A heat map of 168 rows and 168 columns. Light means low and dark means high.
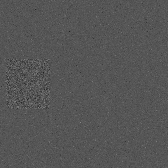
Roughest part: middle left. Slope: none. Grain: fine. Stripes: none. Odd patch: rougher, in the middle left. Odd rows or columns: none.
